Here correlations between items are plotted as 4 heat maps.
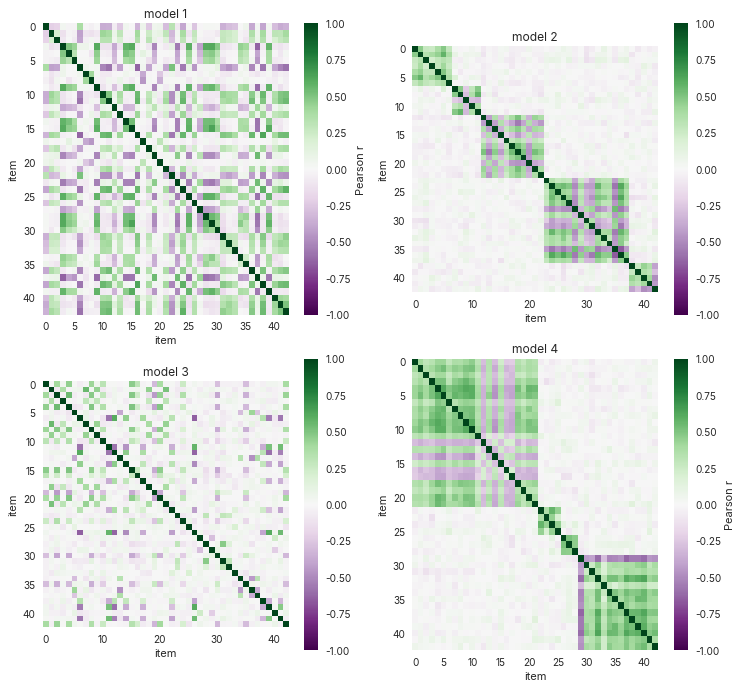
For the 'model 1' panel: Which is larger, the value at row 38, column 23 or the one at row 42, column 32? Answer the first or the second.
the second
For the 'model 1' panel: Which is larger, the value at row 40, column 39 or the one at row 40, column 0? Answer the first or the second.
the first
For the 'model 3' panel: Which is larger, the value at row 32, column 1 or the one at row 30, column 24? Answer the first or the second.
the first
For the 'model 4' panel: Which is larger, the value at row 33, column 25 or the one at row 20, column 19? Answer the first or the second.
the second
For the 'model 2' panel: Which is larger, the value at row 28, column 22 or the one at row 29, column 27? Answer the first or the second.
the second
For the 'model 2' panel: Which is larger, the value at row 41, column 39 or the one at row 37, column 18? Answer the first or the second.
the first
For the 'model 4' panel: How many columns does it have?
43
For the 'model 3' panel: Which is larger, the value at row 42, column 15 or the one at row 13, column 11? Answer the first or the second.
the first
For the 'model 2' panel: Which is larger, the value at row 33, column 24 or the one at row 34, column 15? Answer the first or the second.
the first
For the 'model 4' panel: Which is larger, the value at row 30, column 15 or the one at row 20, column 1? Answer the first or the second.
the second
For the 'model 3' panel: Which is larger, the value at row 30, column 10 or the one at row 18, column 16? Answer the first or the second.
the second
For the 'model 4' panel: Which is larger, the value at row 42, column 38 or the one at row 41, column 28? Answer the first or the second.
the first
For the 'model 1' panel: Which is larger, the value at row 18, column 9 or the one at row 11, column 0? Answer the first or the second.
the first
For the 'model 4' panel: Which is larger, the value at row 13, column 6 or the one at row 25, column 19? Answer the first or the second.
the first
